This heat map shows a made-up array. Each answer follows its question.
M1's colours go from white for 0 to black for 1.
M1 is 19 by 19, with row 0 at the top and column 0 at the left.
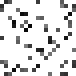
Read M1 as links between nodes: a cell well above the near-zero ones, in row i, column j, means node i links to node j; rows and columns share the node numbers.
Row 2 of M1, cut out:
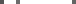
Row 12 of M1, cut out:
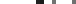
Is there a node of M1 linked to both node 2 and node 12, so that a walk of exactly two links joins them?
yes
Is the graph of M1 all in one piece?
no
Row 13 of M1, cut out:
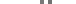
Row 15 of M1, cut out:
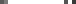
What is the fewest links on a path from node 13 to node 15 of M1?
3
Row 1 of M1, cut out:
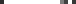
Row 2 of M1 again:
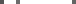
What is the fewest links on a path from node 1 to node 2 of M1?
2
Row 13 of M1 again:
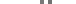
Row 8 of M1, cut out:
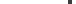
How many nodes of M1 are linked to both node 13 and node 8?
0
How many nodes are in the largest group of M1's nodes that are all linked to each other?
4
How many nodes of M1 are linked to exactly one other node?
1
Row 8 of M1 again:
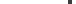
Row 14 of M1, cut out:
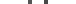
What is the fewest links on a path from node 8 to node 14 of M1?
4
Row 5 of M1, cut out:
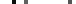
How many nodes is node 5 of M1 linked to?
3
